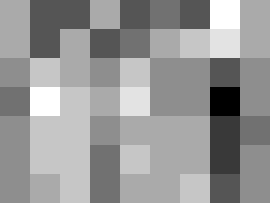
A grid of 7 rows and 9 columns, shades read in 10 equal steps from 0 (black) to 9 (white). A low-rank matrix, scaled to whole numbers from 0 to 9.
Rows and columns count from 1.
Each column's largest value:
6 9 7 6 8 6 7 9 6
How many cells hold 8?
2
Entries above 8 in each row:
1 0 0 1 0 0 0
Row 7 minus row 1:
-1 3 4 -2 3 2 4 -6 -1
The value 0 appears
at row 4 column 8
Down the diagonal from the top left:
6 3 6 6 6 6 7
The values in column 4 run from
3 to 6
